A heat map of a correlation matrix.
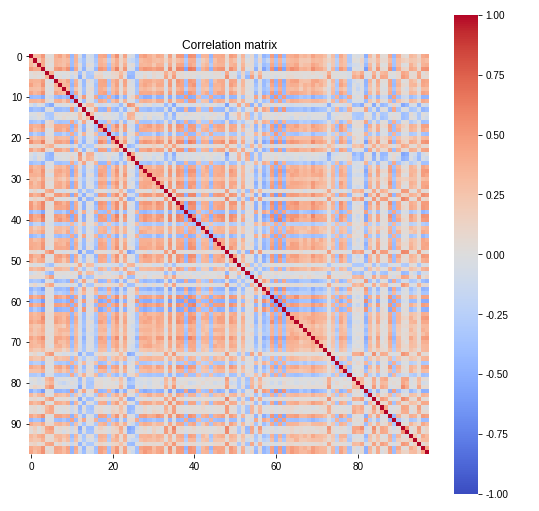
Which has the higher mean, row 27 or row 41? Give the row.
27
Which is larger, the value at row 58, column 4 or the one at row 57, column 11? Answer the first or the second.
the first
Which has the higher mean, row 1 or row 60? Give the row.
1
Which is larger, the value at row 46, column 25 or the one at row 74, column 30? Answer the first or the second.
the second
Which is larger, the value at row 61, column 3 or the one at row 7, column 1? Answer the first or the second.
the first
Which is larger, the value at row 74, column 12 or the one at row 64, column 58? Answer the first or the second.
the first
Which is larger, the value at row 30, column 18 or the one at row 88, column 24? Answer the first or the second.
the first
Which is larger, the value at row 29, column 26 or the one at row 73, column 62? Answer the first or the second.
the second
